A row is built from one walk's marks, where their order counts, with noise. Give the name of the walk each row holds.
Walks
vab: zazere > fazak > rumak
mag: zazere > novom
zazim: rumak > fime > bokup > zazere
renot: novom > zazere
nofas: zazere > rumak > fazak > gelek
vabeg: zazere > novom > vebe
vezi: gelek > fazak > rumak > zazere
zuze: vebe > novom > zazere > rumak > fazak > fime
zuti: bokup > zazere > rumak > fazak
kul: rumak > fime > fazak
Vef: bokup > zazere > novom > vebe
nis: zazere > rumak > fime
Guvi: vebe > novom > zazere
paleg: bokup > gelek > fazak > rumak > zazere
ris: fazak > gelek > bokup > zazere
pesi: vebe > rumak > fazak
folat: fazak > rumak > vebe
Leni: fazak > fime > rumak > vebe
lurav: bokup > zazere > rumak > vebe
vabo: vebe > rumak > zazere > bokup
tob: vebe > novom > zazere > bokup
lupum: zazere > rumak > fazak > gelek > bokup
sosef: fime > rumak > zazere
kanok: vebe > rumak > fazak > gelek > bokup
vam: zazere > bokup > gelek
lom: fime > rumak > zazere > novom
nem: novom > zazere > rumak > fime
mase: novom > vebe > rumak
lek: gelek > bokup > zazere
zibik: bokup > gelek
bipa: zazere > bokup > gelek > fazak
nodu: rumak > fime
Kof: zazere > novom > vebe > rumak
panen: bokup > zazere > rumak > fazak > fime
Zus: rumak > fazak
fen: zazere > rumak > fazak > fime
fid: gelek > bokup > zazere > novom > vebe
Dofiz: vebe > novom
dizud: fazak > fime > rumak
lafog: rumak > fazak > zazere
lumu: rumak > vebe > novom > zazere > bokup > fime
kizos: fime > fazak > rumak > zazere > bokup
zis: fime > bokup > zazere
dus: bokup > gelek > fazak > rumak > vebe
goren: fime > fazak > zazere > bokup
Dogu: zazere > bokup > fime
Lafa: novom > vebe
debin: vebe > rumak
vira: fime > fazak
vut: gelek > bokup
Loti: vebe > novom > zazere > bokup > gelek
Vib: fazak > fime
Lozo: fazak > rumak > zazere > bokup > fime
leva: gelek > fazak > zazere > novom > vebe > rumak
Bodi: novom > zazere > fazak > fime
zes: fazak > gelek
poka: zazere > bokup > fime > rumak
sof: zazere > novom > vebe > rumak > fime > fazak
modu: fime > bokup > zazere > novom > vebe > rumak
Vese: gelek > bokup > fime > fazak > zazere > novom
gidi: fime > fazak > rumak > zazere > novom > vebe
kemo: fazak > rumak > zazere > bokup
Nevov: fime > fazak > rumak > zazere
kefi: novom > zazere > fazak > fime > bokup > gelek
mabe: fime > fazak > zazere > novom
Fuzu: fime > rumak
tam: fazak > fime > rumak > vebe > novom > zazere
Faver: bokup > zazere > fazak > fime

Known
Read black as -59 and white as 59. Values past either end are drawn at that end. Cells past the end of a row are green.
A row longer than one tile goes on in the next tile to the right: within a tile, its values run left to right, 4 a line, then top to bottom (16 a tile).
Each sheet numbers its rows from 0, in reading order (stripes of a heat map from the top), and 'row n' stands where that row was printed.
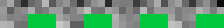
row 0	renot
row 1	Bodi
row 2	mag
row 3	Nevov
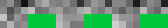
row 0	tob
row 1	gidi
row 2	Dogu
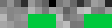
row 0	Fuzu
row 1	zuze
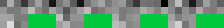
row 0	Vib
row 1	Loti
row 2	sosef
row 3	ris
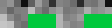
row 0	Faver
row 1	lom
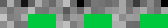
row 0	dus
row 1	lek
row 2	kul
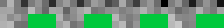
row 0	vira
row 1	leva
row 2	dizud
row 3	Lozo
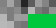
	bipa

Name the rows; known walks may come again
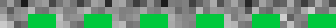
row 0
kefi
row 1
sof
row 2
lafog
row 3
mag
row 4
bipa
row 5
pesi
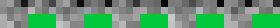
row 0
goren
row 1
zazim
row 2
nodu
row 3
nis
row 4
lumu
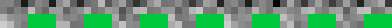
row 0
Dogu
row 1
renot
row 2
Guvi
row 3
zuze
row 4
poka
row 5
Leni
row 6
mase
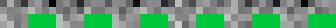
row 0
dizud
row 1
vam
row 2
modu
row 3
zes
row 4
Zus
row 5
fid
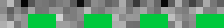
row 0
lek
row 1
lurav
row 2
kul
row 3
folat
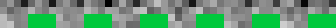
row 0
Lozo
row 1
Fuzu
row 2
Lafa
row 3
Loti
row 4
mabe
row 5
zis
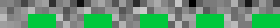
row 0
Kof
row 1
tob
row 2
Dofiz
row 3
vut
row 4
paleg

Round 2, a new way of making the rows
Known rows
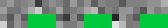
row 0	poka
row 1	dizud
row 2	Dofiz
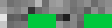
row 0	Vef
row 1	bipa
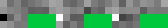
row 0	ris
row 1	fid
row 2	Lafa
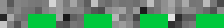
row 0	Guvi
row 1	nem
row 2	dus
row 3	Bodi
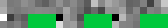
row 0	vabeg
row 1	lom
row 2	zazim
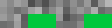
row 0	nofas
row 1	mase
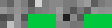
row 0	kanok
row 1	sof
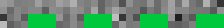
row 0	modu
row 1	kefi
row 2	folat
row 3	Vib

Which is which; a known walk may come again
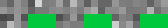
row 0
kanok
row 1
zes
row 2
mag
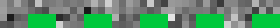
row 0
nem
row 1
zuti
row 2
zuze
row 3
fen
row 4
Vese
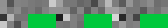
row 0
Guvi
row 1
lafog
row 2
Leni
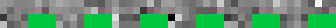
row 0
modu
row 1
vam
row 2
Vef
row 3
zis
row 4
pesi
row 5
goren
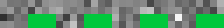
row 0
kul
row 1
lupum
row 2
vab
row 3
vezi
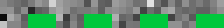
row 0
paleg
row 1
nis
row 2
Faver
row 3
tam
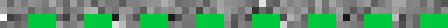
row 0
Lafa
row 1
dizud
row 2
Dofiz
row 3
Zus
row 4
panen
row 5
zibik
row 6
sof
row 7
Dogu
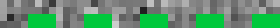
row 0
Vib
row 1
Kof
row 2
lurav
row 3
kefi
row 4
mase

